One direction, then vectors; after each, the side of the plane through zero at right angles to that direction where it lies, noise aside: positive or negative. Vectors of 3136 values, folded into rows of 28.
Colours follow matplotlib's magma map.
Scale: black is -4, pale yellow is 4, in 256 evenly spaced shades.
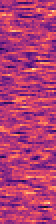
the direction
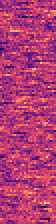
positive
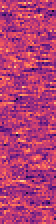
negative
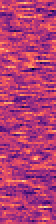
negative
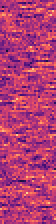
positive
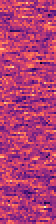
negative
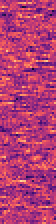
negative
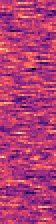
negative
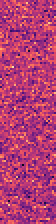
negative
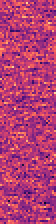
negative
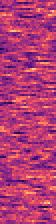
positive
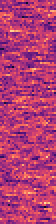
positive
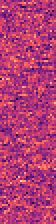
negative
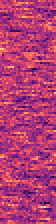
negative
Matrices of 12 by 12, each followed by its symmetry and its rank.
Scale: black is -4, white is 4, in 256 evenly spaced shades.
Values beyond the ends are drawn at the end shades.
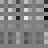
neither, rank one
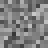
antisymmetric, full rank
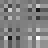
symmetric, rank one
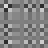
symmetric, rank one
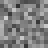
antisymmetric, full rank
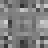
antisymmetric, rank two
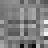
antisymmetric, rank two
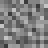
antisymmetric, full rank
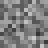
antisymmetric, full rank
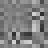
antisymmetric, rank two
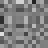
antisymmetric, rank two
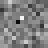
antisymmetric, full rank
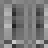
neither, rank one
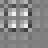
symmetric, rank one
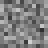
antisymmetric, full rank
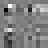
antisymmetric, rank two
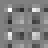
symmetric, rank one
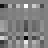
neither, rank one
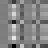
neither, rank one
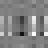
neither, rank one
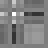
symmetric, rank one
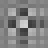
symmetric, rank one
